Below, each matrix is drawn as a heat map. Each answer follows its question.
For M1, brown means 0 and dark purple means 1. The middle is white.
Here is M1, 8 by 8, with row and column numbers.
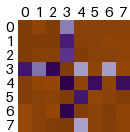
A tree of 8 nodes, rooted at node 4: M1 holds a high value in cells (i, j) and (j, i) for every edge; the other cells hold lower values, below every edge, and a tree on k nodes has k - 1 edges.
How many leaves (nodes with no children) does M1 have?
6
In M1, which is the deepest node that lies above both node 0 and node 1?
3
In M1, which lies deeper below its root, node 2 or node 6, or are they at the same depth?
the same depth
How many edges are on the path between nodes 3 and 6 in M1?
1
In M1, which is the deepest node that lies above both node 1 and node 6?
3
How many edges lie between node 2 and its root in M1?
2
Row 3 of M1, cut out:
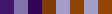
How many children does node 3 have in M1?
4
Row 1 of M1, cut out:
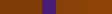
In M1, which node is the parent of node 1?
3
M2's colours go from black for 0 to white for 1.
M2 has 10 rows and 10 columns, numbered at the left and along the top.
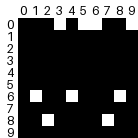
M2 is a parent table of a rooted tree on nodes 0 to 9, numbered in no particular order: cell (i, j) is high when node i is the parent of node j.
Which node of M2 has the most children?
0
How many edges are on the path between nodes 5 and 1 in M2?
3
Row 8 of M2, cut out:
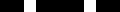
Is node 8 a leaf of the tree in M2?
no
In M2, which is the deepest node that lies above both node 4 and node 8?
6
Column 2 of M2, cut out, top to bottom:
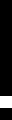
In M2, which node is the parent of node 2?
8
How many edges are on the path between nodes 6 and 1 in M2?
1
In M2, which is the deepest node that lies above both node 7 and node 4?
6
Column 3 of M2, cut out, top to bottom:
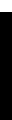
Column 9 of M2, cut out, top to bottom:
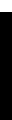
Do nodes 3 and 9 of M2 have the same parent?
yes
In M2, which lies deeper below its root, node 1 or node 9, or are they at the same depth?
node 1
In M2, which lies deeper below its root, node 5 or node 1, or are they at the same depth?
node 1
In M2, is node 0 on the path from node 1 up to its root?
yes
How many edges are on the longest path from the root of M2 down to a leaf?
3
